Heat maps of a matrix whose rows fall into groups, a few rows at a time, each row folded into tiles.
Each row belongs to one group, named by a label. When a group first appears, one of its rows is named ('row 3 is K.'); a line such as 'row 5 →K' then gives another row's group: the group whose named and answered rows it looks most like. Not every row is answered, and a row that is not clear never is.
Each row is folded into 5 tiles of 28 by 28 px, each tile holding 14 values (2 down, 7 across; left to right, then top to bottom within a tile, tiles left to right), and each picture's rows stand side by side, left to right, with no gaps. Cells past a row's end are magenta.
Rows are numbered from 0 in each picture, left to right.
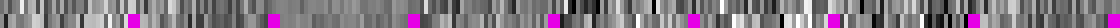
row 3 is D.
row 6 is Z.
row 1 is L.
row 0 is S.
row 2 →Z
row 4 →D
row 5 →S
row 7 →L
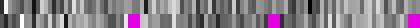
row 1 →L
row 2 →D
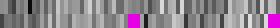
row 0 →D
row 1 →S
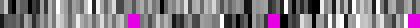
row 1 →Z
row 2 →D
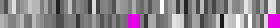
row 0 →L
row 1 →S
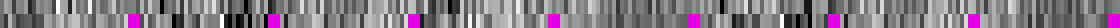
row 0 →D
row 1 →Z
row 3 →D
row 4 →L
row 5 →Z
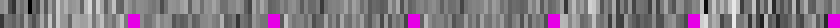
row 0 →D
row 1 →Z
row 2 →Z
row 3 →Z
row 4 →L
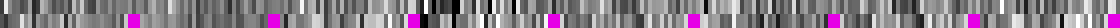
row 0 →D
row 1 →L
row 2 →S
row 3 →D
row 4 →S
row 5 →L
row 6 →S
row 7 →S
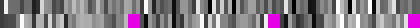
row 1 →D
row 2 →D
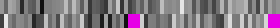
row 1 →S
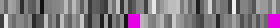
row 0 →Z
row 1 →L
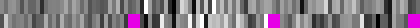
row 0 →Z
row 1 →D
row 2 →Z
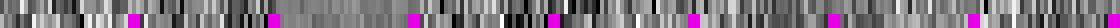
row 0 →S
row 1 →Z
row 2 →Z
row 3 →Z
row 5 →L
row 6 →D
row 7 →L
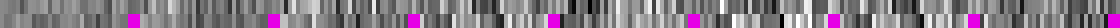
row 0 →Z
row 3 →S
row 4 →D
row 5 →S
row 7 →Z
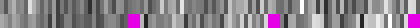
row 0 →L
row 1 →S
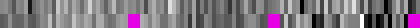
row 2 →Z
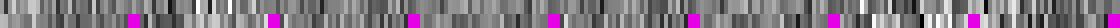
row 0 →L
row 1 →D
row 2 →Z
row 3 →Z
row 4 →Z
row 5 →Z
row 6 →S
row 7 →L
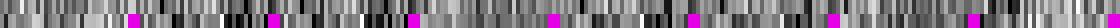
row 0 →S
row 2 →Z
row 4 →Z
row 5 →Z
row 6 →L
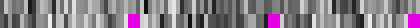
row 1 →L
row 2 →S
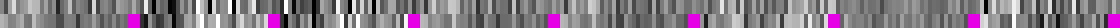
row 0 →L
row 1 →D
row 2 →D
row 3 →L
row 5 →S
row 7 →L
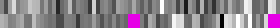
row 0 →L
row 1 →S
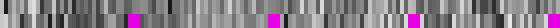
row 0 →L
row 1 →D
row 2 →S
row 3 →S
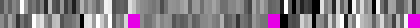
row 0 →S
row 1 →Z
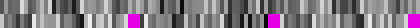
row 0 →S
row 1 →Z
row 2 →S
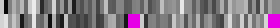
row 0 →L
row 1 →S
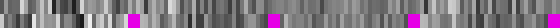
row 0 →S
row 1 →L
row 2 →Z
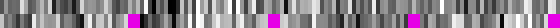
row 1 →D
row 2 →L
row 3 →S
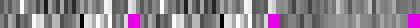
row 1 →S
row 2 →D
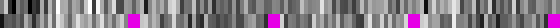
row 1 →L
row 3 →L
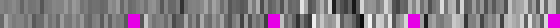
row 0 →Z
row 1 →Z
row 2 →S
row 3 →S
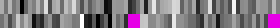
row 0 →Z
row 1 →L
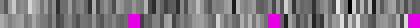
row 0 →L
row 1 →D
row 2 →D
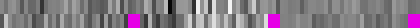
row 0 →Z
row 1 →D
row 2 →Z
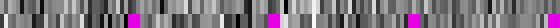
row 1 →Z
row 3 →D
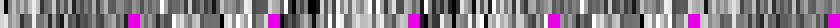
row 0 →L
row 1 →S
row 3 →D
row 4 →S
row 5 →L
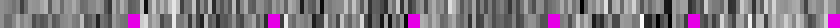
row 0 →Z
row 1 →L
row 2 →Z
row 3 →L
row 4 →Z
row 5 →D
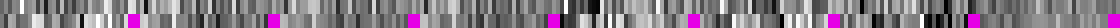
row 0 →S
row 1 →L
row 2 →L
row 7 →D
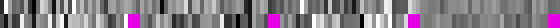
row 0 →D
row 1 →Z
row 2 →S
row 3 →Z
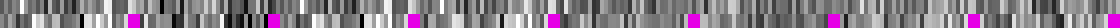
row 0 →S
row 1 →Z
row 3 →S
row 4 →D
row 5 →L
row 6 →S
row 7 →S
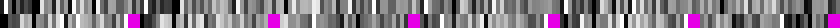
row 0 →D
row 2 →L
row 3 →D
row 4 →D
